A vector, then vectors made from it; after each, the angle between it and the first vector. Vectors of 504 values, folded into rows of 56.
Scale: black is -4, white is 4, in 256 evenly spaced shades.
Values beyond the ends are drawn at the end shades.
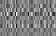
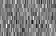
orthogonal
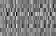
nearly opposite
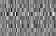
nearly opposite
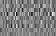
nearly opposite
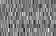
partly opposed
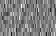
orthogonal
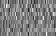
partly opposed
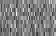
partly aligned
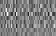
nearly parallel
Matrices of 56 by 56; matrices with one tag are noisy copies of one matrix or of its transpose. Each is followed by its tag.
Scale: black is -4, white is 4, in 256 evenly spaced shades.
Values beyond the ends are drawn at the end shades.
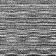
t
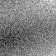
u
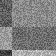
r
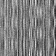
t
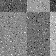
r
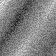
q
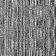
t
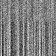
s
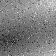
u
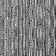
t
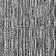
t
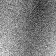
u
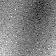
u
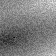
u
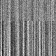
s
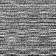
t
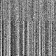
s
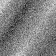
q
